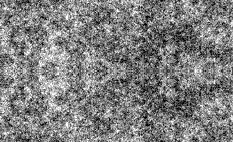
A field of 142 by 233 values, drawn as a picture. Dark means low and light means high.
Slope: none. Average level on the scale: 50%. Mirror symmetry: top to bottom. Ninth with the highest average: middle left. Odd rows or columns: none.
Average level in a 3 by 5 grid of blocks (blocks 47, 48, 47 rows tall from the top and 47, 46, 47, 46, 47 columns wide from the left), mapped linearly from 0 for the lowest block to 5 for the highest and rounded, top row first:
24202
45101
24202
